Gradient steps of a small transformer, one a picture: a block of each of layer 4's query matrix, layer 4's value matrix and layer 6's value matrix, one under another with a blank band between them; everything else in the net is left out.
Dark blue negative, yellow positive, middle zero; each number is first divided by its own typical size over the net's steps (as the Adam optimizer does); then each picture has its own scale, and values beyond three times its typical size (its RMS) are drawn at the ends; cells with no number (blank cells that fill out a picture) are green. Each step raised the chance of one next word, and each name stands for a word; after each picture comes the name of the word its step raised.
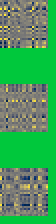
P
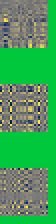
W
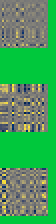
W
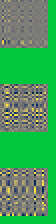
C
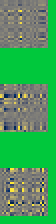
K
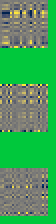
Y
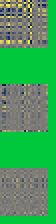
Y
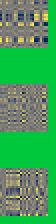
C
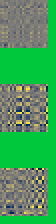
W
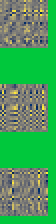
C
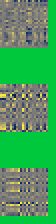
K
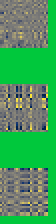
K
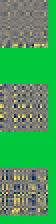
P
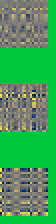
K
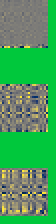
P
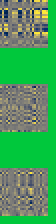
C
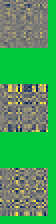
W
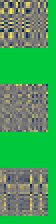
P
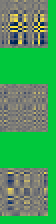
C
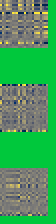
Y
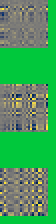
K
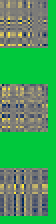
P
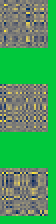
C
